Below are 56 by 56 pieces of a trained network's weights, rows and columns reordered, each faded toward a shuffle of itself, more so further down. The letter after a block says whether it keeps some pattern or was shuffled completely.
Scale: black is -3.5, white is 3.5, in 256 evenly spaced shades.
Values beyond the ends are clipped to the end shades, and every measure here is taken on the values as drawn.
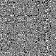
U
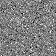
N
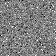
N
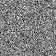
N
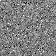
N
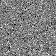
N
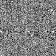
U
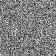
N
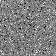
N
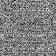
U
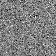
N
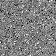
N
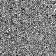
U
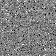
N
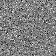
N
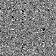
U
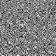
U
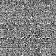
U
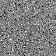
N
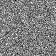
N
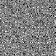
U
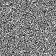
N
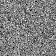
N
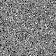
N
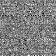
U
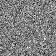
N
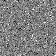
N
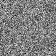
N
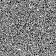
N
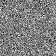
N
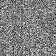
U
